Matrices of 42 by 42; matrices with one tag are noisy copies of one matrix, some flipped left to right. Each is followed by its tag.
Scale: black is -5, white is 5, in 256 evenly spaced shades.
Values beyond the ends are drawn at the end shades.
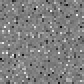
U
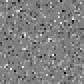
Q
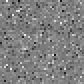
Q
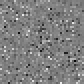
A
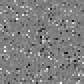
A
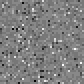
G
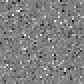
Q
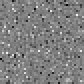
U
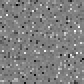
U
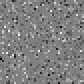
U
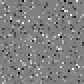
Q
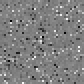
A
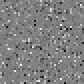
G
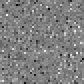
U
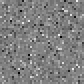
Q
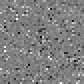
A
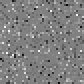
U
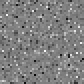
U
